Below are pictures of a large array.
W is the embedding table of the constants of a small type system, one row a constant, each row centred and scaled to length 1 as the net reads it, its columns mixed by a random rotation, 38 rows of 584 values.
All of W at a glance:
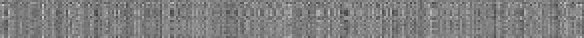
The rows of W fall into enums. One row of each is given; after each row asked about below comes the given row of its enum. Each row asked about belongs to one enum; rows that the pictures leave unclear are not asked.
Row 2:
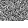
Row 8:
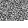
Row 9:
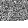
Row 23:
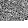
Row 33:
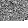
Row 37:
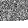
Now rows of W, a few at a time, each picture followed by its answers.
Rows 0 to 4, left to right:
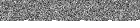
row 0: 9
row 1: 8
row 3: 2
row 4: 37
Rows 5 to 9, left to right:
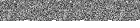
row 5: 37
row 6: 2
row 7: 37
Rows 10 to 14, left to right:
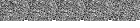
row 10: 33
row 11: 23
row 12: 23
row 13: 23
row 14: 8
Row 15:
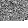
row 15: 33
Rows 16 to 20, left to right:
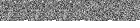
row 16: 9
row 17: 37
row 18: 37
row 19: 2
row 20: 8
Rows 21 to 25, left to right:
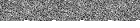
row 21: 23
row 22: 2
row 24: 8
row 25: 2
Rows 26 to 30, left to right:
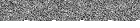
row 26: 33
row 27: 2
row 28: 23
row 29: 8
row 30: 2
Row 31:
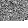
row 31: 33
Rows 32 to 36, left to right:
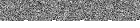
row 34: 9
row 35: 8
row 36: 23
